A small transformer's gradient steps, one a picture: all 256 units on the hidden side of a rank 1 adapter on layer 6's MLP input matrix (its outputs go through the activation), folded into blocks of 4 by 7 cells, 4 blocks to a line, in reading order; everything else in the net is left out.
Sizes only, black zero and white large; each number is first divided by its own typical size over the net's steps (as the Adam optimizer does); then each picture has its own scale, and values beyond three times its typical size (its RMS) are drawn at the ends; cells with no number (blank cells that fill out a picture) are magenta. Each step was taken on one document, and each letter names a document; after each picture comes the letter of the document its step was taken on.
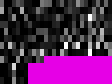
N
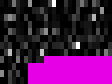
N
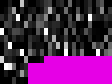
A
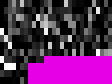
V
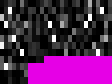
A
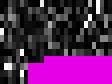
A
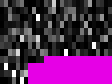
A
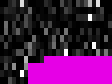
A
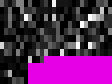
N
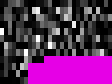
V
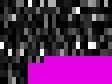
N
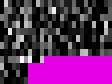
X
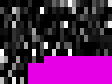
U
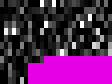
N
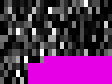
X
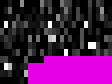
A
